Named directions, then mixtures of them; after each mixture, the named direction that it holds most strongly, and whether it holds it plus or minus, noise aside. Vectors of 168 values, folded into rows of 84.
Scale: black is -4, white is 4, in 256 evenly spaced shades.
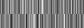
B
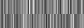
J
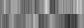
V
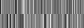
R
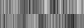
V, plus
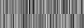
J, minus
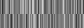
B, plus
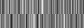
B, plus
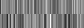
R, plus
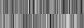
J, minus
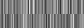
J, plus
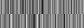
B, minus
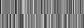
R, plus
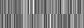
J, plus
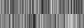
B, minus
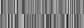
R, minus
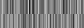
J, minus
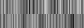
J, minus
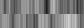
V, minus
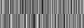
B, minus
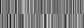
R, plus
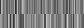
R, plus
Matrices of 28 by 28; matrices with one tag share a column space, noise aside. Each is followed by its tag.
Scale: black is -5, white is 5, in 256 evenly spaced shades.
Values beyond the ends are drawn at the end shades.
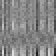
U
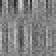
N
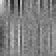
N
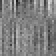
N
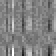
U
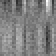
N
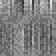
N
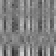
U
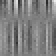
N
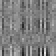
U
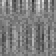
N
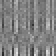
U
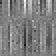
N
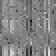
U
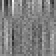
N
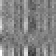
U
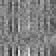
U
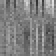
N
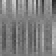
N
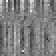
N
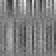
N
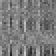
U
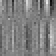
N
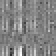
U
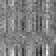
U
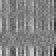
U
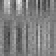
N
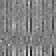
U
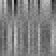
N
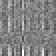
U
